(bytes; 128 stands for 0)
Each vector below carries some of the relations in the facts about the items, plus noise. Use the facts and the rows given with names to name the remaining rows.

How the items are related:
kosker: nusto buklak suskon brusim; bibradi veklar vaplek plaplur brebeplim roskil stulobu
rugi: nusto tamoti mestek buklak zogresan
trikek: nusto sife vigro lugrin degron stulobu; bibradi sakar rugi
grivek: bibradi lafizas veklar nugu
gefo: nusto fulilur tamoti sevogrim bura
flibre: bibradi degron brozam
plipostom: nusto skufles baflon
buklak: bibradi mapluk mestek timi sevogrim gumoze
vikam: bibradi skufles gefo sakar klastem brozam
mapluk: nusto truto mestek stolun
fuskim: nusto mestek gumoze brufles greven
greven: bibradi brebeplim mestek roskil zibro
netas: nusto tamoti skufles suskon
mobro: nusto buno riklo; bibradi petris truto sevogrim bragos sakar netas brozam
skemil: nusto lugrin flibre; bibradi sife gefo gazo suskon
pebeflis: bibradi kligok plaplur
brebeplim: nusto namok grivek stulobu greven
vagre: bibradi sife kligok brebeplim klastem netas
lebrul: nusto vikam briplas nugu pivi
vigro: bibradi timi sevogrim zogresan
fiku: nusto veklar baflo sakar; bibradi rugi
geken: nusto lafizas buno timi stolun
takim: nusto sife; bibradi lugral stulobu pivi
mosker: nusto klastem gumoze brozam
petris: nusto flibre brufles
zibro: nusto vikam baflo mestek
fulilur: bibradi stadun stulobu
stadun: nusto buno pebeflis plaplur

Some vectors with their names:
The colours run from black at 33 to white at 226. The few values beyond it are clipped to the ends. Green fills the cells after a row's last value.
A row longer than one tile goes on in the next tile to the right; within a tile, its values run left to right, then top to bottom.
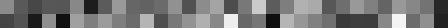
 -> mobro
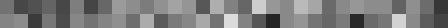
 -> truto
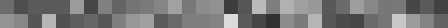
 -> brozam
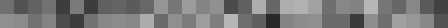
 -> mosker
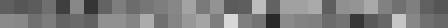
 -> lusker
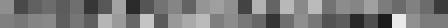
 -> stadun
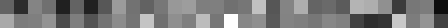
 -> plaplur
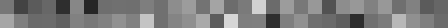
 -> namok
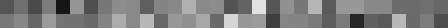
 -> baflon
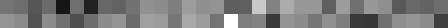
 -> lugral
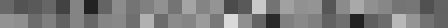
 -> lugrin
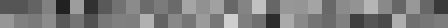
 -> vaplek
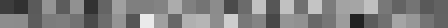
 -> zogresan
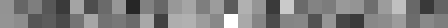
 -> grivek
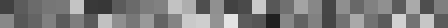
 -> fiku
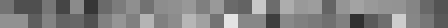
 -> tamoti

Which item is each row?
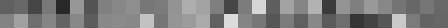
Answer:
skufles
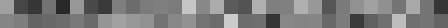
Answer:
mapluk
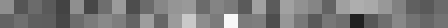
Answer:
lafizas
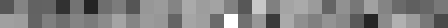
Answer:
pivi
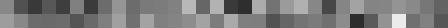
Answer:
mestek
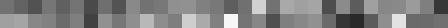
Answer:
gefo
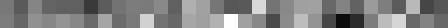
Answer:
skemil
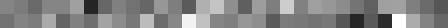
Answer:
fulilur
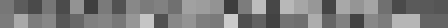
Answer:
klastem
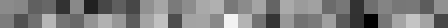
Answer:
takim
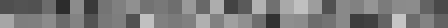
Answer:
roskil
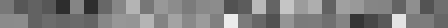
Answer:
brusim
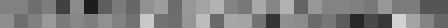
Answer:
stulobu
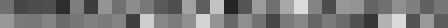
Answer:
greven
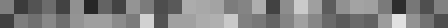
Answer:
vagre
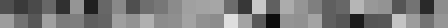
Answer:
degron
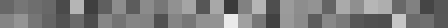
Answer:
veklar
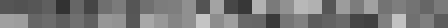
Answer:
zibro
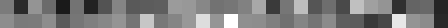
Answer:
pebeflis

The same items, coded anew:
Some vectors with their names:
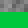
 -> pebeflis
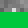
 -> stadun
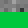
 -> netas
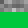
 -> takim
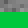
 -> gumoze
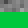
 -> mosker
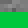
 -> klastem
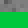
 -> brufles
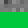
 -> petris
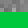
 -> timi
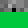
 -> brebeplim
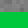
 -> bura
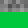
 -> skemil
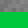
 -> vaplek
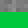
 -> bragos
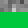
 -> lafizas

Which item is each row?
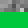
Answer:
fiku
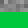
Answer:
sife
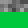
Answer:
flibre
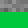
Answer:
sakar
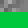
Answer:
buklak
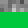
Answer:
nugu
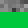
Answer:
brozam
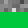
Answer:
mobro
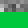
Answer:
rugi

